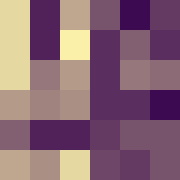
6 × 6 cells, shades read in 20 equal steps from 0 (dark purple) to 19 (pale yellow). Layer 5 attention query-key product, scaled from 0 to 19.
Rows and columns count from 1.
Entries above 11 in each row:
2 2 2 1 0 2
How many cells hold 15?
0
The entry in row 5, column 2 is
2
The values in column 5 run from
0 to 9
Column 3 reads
13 19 12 11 2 17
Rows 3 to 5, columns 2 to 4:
9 12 3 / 10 11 3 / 2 2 4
